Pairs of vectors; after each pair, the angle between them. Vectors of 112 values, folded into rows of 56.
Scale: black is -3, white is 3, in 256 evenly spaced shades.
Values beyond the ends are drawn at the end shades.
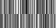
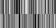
nearly opposite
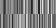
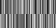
partly opposed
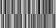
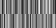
nearly opposite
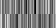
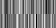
partly opposed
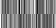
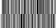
partly aligned
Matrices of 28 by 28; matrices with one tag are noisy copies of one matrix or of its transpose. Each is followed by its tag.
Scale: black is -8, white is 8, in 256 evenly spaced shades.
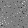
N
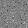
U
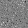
N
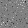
N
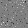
N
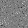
N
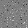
U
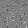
U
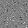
U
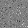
U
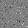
U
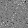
N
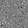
N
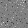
N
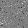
N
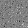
U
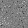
N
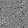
N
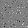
U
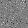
N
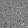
U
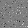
U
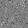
N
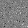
U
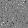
N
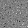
U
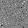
N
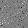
N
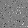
U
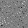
N
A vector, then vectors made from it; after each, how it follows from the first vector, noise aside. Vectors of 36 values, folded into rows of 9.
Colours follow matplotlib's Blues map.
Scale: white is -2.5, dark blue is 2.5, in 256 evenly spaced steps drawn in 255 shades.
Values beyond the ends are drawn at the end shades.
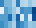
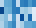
negated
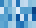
copied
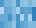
shrunk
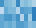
shrunk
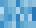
shrunk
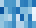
negated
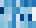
negated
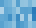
shrunk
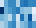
negated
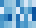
copied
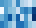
copied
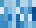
copied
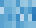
shrunk
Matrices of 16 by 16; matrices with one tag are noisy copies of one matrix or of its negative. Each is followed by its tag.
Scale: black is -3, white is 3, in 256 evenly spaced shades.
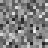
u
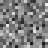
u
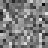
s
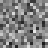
u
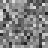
s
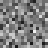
u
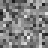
s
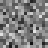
u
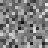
u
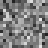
s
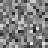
u
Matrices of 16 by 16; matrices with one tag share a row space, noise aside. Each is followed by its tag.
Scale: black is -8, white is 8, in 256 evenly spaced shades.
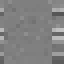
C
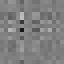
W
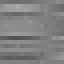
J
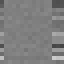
C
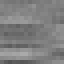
J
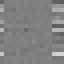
C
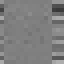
C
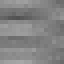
J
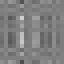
W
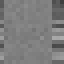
C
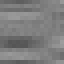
J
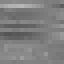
J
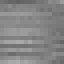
J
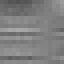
J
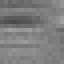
J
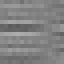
J
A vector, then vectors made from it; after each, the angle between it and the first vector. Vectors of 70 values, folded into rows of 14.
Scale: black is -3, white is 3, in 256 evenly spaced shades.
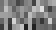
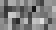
partly opposed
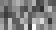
nearly opposite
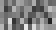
nearly opposite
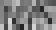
nearly opposite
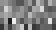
nearly parallel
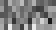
nearly opposite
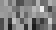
nearly parallel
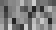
nearly opposite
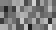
partly opposed
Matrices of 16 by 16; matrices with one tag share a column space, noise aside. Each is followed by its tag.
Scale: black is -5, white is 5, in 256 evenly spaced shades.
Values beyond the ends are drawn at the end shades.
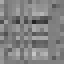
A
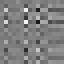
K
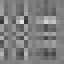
A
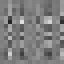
A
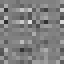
K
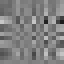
A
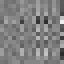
A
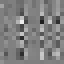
A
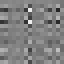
K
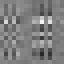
A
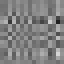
A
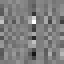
A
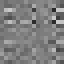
K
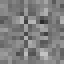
A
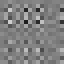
K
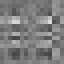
A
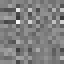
K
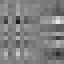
A
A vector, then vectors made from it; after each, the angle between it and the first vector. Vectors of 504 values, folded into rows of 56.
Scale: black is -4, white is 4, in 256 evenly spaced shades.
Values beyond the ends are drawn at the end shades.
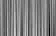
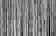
nearly parallel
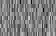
partly opposed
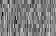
partly opposed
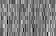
partly opposed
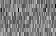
orthogonal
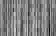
nearly parallel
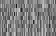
partly aligned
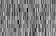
partly opposed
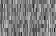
partly opposed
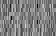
partly aligned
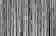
nearly parallel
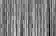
nearly parallel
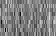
partly opposed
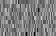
orthogonal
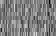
partly aligned
